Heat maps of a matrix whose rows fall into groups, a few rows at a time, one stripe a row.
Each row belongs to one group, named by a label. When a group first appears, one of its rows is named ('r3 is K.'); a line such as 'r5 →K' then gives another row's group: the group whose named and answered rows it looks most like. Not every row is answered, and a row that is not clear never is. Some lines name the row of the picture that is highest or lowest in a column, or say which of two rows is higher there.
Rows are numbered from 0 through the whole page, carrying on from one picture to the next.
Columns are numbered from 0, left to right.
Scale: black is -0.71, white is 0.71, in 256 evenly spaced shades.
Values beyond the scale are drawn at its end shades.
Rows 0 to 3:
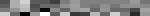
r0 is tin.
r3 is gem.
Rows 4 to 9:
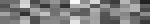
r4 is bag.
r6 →gem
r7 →gem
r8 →bag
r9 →bag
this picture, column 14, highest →7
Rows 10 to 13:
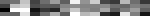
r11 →tin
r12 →tin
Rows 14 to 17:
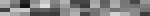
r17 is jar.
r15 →gem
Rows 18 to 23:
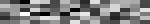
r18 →gem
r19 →jar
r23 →bag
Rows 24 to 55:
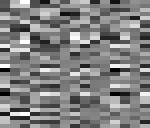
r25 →tin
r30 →gem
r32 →bag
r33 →bag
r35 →jar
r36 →tin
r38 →gem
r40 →jar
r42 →bag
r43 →jar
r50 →jar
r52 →tin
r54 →jar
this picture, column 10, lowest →33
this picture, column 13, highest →30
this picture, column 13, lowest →28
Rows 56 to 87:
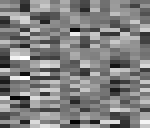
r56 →gem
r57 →gem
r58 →gem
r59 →jar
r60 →tin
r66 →jar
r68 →tin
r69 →tin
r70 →tin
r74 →gem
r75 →tin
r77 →bag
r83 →jar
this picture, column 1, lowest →80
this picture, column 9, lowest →86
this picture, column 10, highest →86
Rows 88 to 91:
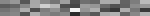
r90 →bag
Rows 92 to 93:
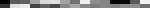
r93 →tin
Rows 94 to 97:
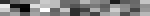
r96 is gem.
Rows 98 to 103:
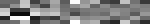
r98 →bag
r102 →tin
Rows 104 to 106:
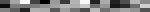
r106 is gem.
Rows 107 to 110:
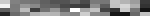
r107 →jar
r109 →bag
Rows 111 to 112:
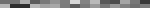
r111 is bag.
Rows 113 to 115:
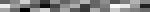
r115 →gem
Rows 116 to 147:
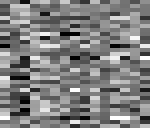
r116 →gem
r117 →tin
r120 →jar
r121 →tin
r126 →gem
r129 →jar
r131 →gem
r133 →bag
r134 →gem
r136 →jar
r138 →bag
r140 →gem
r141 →gem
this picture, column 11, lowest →127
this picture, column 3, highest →130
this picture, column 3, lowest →138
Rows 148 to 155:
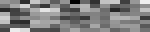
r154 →gem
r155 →tin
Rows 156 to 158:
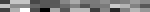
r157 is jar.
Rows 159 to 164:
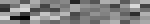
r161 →tin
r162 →gem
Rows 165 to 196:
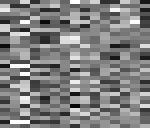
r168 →bag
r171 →jar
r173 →tin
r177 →tin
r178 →bag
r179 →bag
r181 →tin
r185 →bag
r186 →tin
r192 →bag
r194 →gem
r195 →tin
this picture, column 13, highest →170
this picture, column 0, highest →167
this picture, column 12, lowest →176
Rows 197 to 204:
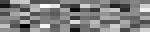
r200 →tin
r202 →bag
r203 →gem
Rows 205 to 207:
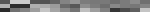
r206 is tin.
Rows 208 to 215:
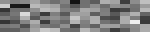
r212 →bag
